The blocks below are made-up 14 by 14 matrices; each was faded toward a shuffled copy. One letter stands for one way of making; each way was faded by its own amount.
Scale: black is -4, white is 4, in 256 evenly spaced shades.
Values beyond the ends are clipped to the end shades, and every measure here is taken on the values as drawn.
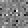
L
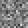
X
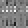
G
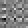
G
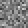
X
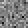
L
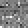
L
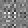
G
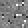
L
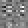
G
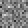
L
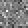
X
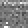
L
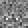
X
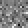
L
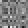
G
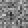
X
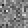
X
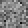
X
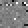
L
